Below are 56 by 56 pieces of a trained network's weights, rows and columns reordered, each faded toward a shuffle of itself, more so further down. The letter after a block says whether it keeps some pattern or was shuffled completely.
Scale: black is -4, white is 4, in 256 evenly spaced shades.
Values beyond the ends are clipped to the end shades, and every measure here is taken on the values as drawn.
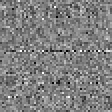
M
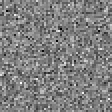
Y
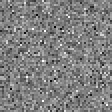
Y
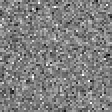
Y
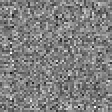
M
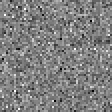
Y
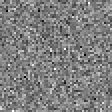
Y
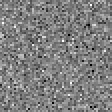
Y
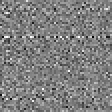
M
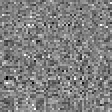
M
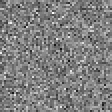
Y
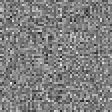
M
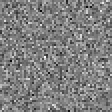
Y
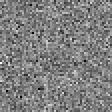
Y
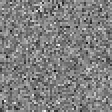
Y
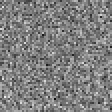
Y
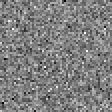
Y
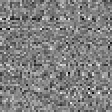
M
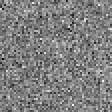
Y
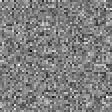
M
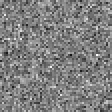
Y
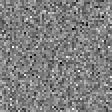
Y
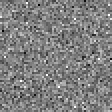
Y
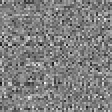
M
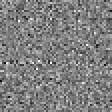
M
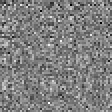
M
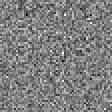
M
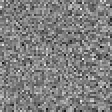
M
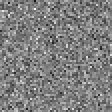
Y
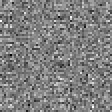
M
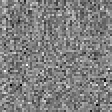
M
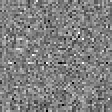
M
